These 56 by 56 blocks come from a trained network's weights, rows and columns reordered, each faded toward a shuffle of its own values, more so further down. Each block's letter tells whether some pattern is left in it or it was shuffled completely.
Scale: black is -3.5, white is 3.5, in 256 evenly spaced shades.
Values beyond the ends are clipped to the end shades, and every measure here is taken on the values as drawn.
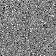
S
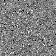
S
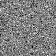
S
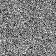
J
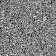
J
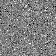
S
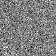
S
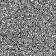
S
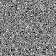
S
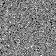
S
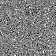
J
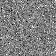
J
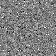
S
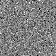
S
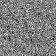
J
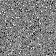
J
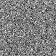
S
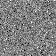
J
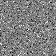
J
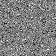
J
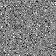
S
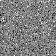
S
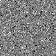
S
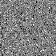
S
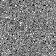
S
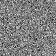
S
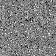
S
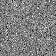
J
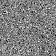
S
